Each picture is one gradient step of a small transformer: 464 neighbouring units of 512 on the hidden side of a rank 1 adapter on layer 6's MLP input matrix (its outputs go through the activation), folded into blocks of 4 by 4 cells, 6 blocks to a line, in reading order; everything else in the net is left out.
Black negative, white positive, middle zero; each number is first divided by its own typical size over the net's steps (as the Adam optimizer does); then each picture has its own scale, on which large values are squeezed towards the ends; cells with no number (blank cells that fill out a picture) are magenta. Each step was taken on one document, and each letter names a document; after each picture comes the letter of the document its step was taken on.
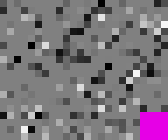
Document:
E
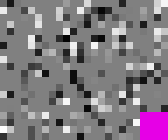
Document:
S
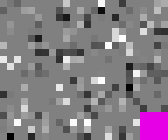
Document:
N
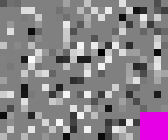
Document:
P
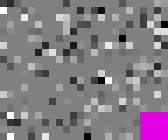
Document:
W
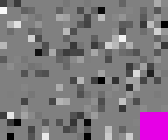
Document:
W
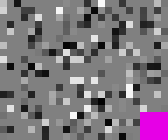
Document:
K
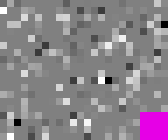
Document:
W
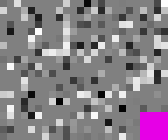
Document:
K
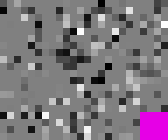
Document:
E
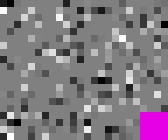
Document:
W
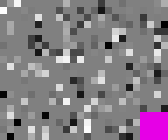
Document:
N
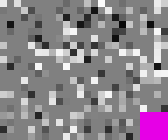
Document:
K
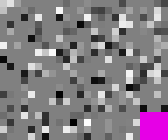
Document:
S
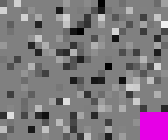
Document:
E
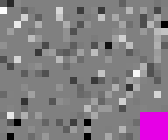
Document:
W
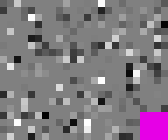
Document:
N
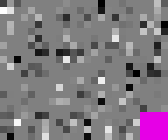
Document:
N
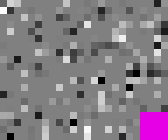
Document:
N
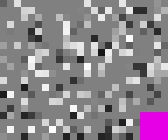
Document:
P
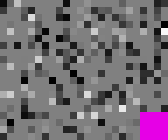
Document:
S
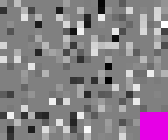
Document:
E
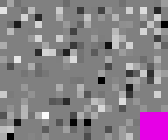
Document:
W
